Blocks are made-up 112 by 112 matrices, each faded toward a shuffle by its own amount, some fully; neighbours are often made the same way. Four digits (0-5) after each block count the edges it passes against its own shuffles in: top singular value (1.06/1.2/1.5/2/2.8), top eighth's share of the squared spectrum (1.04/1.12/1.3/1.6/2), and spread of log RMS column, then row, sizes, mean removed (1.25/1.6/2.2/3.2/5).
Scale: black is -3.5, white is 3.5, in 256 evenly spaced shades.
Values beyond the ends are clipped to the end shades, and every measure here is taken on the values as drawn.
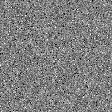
3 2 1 0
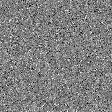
0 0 0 0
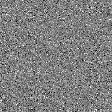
3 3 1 1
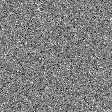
1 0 0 0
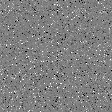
2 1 0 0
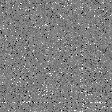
3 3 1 1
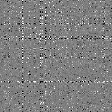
4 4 3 3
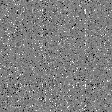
3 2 1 1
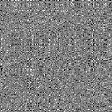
5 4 3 3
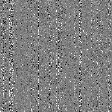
2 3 4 0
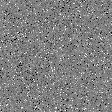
0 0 0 0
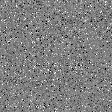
3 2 0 1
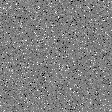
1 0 0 0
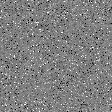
2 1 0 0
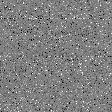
3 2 0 1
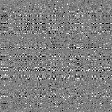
5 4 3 4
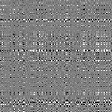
5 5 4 4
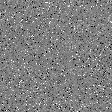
1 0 0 0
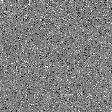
3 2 1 1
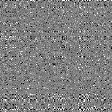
5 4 3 3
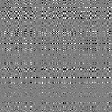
5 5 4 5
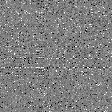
4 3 0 2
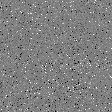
2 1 0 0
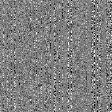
2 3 4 0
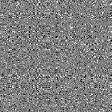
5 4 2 3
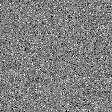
3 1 0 0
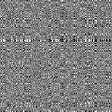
5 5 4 4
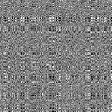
5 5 3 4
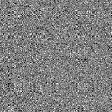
4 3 2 2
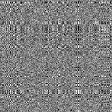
5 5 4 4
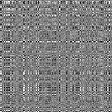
5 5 4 4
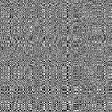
5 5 4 4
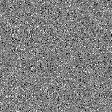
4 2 1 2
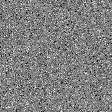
0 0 0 0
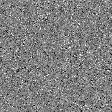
3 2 0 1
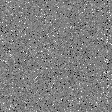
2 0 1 0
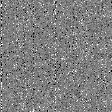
2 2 2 0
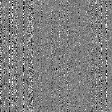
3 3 4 0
